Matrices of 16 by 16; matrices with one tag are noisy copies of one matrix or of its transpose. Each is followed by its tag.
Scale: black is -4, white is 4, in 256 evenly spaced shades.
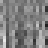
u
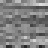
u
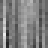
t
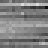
t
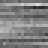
t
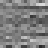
u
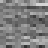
u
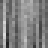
t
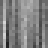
t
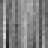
t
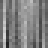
t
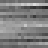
t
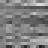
u
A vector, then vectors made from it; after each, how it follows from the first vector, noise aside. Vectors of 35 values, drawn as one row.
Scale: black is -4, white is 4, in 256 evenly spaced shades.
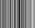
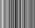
reversed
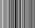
reversed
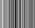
reversed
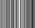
negated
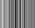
reversed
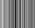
reversed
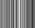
negated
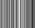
negated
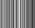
negated
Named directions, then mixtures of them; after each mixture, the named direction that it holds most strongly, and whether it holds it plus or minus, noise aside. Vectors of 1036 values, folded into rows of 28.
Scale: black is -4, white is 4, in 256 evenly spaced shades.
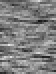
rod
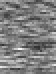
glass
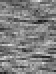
rod, plus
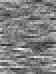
glass, plus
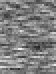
glass, plus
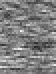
glass, plus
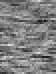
rod, plus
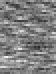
glass, plus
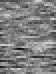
glass, minus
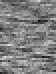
rod, plus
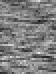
rod, plus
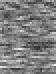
glass, plus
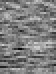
glass, minus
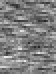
glass, plus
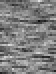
rod, plus
